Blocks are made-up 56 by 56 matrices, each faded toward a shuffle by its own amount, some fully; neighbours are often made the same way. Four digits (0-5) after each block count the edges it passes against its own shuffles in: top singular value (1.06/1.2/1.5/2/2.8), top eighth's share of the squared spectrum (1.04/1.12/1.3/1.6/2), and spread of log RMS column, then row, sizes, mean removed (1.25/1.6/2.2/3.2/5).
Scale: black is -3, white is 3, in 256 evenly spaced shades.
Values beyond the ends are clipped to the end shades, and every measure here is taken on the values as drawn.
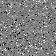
0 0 0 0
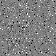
1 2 1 1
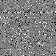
2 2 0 1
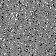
0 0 0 0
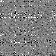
2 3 2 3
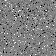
0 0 0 0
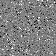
0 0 0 0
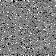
1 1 0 1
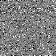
1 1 1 2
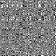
4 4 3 3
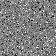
1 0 0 0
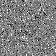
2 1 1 0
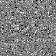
3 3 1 2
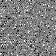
3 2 1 1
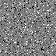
2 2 0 0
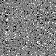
3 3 1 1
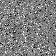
2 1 0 0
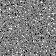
1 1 0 0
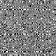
4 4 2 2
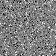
2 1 0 0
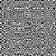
4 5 3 3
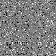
3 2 0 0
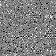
3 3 1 1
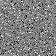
0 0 0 0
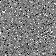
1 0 0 0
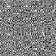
4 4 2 3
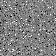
2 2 0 0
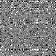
4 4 2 2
